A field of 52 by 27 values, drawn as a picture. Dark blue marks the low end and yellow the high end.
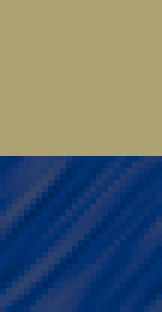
It is made of 2 by 1 panels. Panel 1,1: high, flat. Panel 2,1: very low, slanting up to the right, faint in contrast.
